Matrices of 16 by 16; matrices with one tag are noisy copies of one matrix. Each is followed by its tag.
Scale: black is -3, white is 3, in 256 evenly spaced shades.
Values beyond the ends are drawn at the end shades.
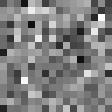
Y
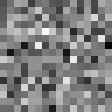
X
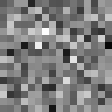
X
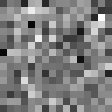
Y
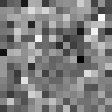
Y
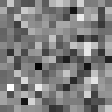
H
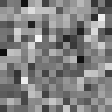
Y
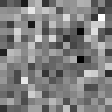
Y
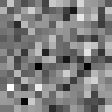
H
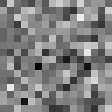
H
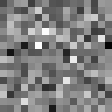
X
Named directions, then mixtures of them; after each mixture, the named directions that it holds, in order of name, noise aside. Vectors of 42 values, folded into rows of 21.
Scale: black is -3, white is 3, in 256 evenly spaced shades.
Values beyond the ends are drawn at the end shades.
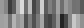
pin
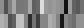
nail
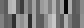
nail, pin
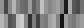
nail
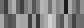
nail, pin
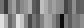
nail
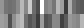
nail, pin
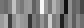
nail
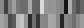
nail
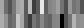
nail, pin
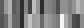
nail, pin
